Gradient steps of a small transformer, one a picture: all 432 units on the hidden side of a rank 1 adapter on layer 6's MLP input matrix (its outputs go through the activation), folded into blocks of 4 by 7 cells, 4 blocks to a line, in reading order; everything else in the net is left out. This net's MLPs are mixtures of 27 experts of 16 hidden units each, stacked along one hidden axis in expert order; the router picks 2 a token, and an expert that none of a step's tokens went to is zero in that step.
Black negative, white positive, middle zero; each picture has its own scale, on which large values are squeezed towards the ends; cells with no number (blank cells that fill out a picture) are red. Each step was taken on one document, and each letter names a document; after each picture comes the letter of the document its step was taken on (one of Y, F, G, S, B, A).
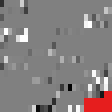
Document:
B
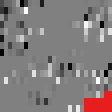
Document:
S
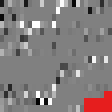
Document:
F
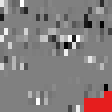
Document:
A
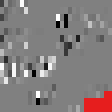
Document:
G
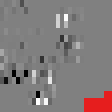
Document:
G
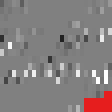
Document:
S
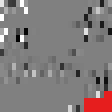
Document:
S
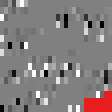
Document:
S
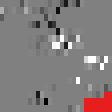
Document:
A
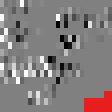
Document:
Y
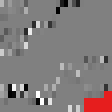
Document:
F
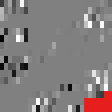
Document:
B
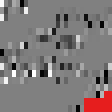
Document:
S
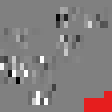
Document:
G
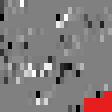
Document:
Y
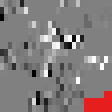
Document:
A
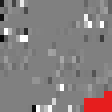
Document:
B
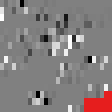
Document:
A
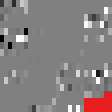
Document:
B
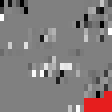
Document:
S
